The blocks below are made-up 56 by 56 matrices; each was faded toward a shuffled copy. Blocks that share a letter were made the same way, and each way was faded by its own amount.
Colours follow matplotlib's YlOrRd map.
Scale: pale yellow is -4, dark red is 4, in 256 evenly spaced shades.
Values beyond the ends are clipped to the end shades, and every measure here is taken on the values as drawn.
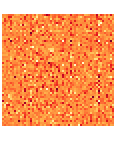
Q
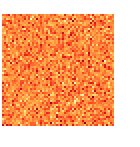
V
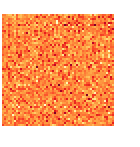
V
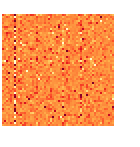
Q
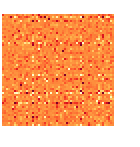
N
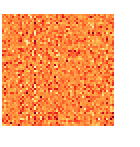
Q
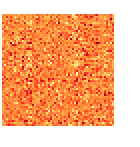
V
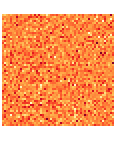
V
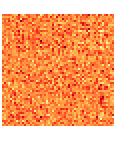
V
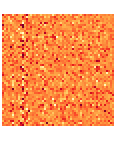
Q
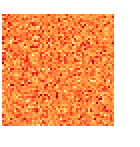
V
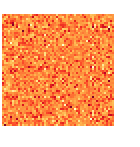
V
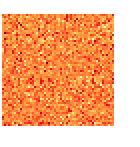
V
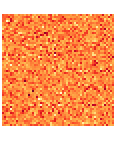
V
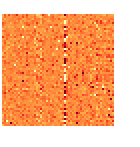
Q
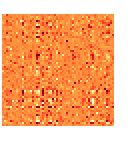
N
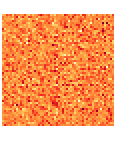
V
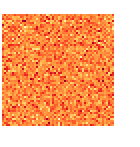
V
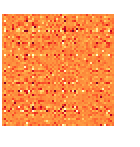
N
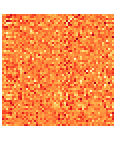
V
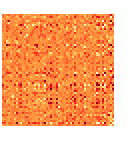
N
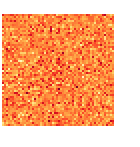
V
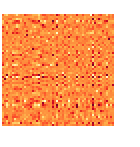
N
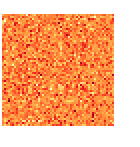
V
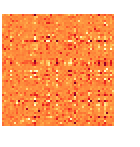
N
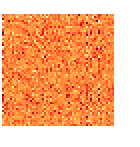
Q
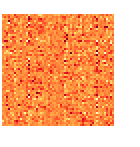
Q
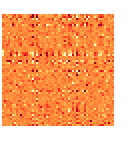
N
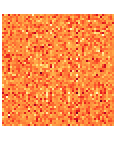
Q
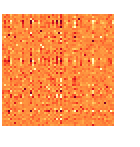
N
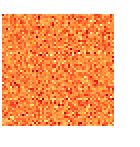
V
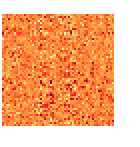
Q
